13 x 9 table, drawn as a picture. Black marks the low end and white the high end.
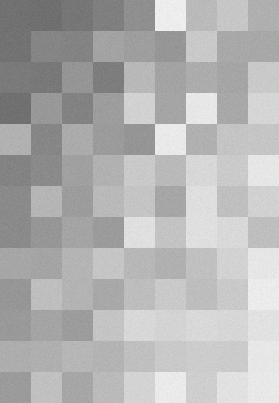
Ninth with the lowest average: top left. Slope: up to the bottom right. Stripes: none. Average level on the scale: 70%.
